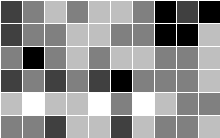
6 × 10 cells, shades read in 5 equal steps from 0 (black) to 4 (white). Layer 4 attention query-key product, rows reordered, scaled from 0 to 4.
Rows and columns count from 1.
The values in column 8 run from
0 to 3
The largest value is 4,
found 3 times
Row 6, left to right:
2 2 1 3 3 1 3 2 2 3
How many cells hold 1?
8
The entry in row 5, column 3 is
3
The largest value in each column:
3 4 3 3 4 3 4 3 2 3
